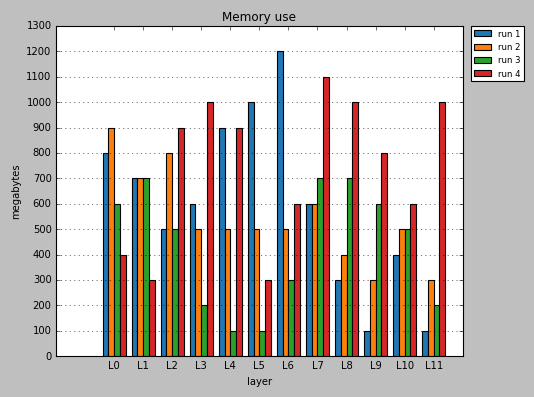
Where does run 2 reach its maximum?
L0
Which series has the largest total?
run 4
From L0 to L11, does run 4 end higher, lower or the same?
higher
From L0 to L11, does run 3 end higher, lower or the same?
lower
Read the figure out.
Title: Memory use
x-axis: layer, ticks L0 L1 L2 L3 L4 L5 L6 L7 L8 L9 L10 L11
y-axis: megabytes, ticks 0 100 200 300 400 500 600 700 800 900 1000 1100 1200 1300
Legend: run 1, run 2, run 3, run 4
Values:
run 1: 800 700 500 600 900 1000 1200 600 300 100 400 100
run 2: 900 700 800 500 500 500 500 600 400 300 500 300
run 3: 600 700 500 200 100 100 300 700 700 600 500 200
run 4: 400 300 900 1000 900 300 600 1100 1000 800 600 1000
